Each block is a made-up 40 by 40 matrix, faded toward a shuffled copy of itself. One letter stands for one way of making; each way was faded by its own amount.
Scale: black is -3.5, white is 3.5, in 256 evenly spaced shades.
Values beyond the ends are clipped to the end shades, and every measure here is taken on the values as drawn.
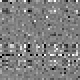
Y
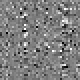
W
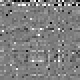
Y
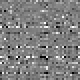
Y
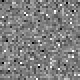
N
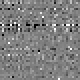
Y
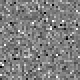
N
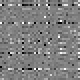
Y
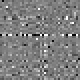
Y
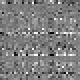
Y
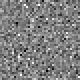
N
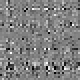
Y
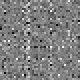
W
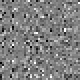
W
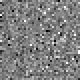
N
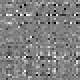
Y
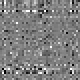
Y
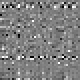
Y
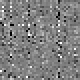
W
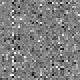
W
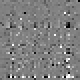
Y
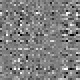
Y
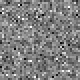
N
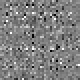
W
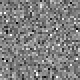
N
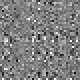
W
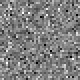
N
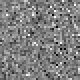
N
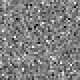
N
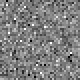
N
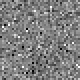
N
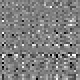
Y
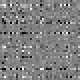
Y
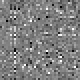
W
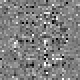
W
